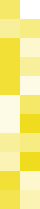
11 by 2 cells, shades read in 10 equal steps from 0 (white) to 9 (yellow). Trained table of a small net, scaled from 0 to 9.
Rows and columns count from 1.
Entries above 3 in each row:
1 2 1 2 1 1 1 2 1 1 1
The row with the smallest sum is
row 1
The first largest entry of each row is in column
1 2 1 1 1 2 2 2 2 1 1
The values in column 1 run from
1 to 8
